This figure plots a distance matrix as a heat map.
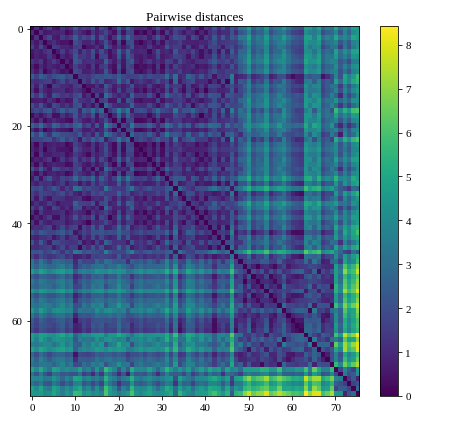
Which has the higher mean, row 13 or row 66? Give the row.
66
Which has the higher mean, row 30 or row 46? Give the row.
46
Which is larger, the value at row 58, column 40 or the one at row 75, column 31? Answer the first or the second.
the second
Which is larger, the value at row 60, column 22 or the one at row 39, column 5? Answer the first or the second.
the first
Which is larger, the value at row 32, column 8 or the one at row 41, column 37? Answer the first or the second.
the second
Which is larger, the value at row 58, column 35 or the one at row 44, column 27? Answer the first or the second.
the first
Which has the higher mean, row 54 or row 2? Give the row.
54
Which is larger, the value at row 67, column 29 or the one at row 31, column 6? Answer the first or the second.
the first
